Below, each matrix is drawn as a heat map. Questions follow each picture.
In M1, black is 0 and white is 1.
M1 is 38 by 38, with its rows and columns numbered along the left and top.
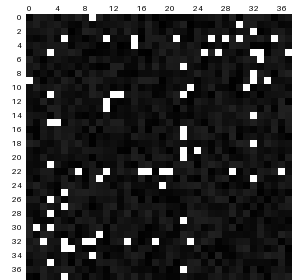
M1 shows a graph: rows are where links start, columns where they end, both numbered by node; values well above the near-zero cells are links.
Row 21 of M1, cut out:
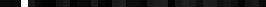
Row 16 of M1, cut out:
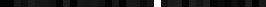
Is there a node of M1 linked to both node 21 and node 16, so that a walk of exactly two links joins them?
no
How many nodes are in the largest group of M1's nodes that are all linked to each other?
2
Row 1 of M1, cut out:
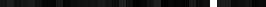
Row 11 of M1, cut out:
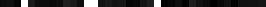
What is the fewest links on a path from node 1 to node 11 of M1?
3
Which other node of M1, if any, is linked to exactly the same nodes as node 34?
node 0
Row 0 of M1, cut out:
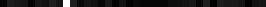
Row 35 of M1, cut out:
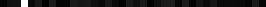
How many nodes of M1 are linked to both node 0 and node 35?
0
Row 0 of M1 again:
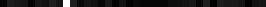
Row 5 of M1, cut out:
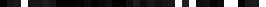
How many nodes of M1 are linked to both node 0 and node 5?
0
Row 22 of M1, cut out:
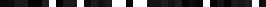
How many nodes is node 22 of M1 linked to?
8
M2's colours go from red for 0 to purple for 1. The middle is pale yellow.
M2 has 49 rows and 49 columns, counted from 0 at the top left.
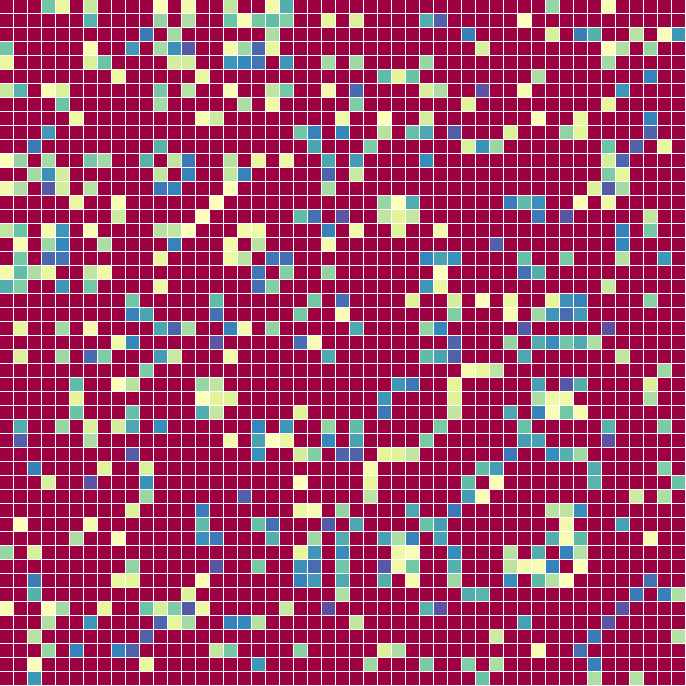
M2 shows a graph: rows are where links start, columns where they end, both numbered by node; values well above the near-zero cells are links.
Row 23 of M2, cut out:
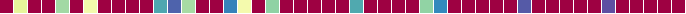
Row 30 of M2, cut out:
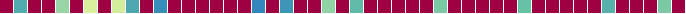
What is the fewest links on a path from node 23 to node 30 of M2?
1
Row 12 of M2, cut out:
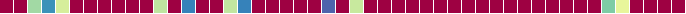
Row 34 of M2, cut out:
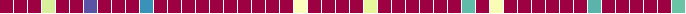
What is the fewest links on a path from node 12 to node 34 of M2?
2
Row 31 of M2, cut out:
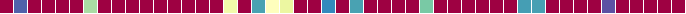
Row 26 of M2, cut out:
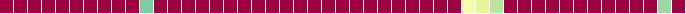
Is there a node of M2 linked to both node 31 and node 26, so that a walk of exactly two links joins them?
no
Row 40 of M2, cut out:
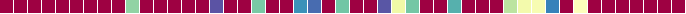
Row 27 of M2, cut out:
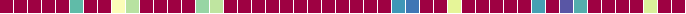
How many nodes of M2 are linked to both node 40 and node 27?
7
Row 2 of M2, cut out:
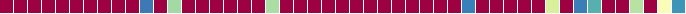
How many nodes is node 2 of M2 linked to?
10
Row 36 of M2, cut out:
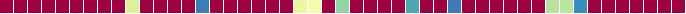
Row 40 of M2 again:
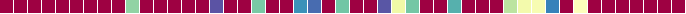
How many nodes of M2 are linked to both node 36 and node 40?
8
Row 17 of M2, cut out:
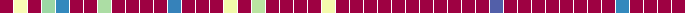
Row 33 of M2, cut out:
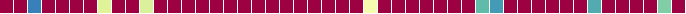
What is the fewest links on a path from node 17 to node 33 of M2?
2
